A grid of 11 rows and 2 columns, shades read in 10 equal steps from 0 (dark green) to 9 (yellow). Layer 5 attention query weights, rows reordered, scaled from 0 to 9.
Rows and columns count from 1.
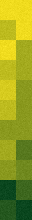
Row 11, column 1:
1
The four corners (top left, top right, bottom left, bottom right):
9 9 1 0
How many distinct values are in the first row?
1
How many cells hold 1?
1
